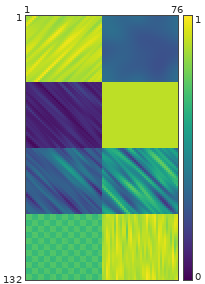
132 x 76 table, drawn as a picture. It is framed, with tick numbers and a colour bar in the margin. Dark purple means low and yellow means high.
It is made of 4 by 2 panels. Panel 1,1: very high, slanting up to the right, faint in contrast. Panel 1,2: low, smooth, faint in contrast. Panel 2,1: very low, slanting down to the right, faint in contrast. Panel 2,2: very high, flat. Panel 3,1: low, slanting down to the right. Panel 3,2: middling, slanting down to the right, strong in contrast. Panel 4,1: high, checkered, faint in contrast. Panel 4,2: very high, streaked downward, faint in contrast.
